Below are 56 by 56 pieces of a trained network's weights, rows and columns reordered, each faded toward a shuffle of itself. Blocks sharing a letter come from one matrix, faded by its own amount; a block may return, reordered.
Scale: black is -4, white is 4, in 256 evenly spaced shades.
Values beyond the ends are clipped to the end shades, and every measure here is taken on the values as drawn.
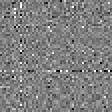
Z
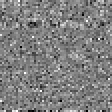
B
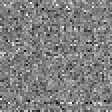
B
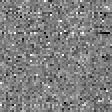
B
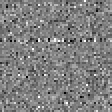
B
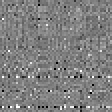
Z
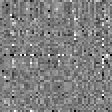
Z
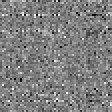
B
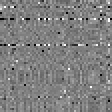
Z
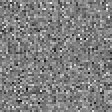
B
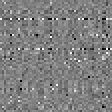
Z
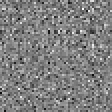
B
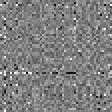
Z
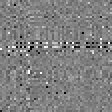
Z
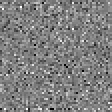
B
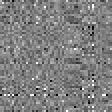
Z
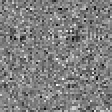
B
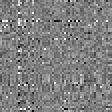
Z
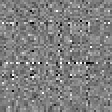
Z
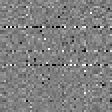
Z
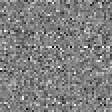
B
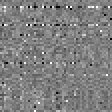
Z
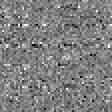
B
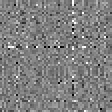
Z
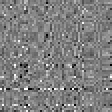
Z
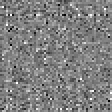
B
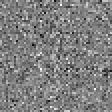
B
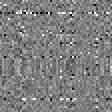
Z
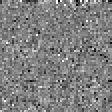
B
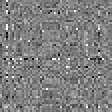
Z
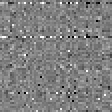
Z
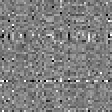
Z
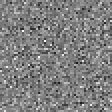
B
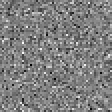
B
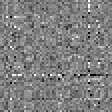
Z
